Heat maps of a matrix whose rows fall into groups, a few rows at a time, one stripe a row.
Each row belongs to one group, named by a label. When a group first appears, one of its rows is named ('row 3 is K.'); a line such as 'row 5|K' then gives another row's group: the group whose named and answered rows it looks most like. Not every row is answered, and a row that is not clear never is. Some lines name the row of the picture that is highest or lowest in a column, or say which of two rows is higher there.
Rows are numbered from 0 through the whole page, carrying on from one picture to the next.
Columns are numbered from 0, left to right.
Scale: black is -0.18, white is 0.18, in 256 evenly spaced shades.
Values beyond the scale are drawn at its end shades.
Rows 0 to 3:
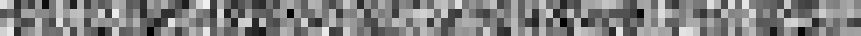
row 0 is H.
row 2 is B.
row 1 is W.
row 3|H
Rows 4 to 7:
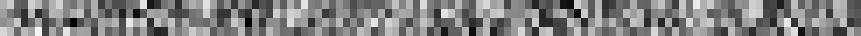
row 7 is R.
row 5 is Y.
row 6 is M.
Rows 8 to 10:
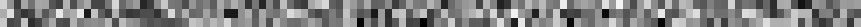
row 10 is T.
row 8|H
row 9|B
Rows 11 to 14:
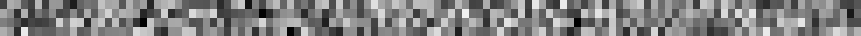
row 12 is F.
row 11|M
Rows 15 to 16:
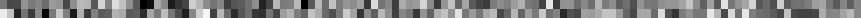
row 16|H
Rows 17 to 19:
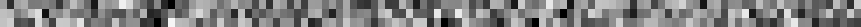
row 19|B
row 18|R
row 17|T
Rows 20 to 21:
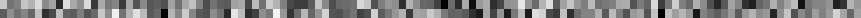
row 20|R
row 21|M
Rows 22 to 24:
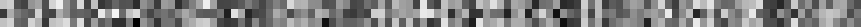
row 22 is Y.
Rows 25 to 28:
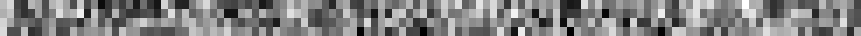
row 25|Y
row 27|F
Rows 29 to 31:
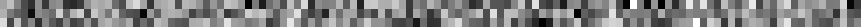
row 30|B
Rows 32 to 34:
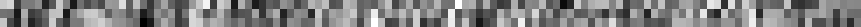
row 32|H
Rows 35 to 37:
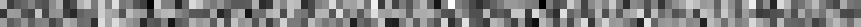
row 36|M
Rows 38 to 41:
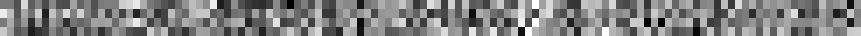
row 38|F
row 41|H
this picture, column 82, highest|40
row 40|M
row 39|R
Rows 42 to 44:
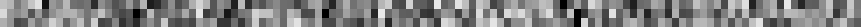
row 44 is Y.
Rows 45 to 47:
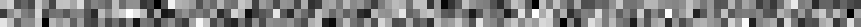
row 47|R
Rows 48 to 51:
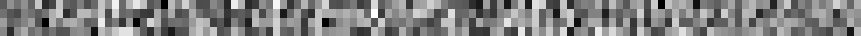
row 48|M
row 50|R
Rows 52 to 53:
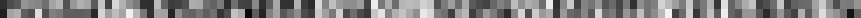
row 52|W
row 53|M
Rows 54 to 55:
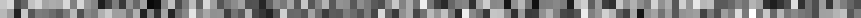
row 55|F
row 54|Y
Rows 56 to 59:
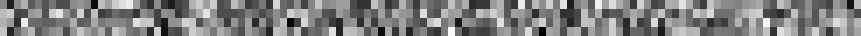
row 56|T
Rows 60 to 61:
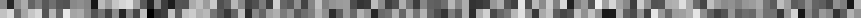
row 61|R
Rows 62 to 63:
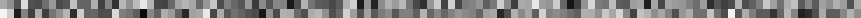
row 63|H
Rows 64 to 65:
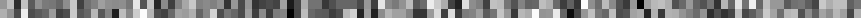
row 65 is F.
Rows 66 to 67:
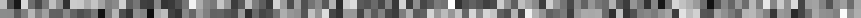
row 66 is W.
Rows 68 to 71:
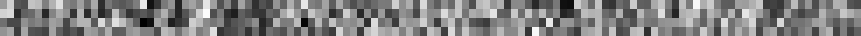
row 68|Y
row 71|F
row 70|W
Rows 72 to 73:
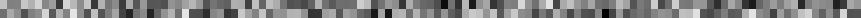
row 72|R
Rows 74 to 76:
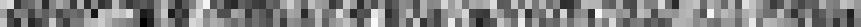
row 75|T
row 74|H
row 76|T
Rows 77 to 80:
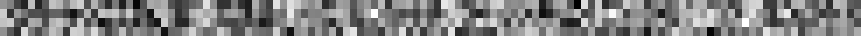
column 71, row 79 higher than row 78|Yes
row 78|T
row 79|Y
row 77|Y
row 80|W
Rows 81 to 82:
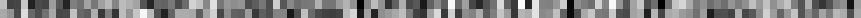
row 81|T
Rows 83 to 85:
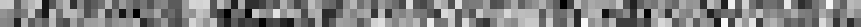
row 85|F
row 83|H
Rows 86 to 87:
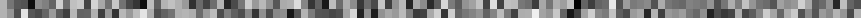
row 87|F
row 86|B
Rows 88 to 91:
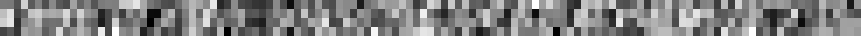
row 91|W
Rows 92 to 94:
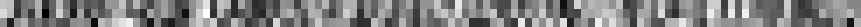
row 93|H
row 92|H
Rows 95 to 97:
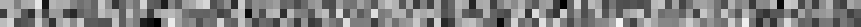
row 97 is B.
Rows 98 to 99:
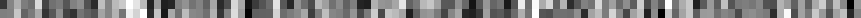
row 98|M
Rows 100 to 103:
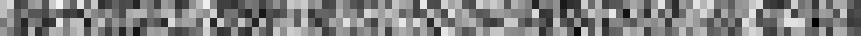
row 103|Y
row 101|F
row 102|B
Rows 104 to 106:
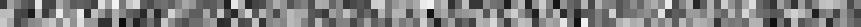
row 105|B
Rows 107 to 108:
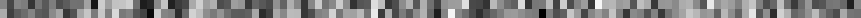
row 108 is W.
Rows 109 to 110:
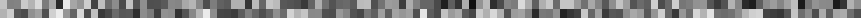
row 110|Y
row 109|R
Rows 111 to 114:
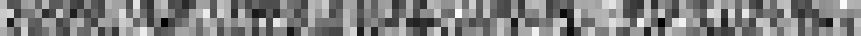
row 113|T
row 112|H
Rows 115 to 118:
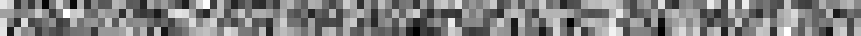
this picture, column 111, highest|118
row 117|F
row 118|T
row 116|B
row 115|H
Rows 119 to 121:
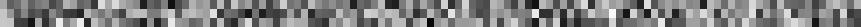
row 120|F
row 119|T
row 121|B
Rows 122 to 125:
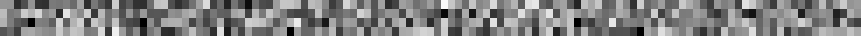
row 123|R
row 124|B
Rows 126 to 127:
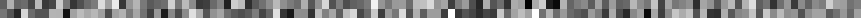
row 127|W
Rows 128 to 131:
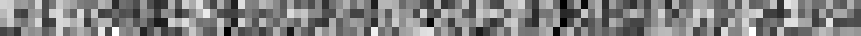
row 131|W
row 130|B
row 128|R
